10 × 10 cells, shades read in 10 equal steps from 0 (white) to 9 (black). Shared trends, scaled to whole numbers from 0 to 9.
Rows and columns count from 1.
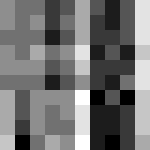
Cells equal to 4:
16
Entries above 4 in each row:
7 6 8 5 5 8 4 5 6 5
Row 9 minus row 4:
-1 2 1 0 1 0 0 2 -1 0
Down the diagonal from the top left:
4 5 5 5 5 4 9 8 7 3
